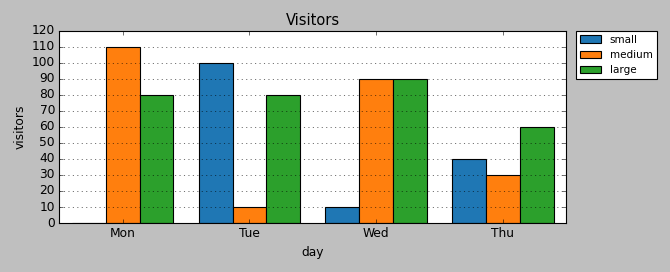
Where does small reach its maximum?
Tue
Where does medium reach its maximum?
Mon
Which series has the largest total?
large
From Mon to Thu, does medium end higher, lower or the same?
lower
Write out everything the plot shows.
Title: Visitors
x-axis: day, ticks Mon Tue Wed Thu
y-axis: visitors, ticks 0 10 20 30 40 50 60 70 80 90 100 110 120
Legend: small, medium, large
Values:
small: 0 100 10 40
medium: 110 10 90 30
large: 80 80 90 60
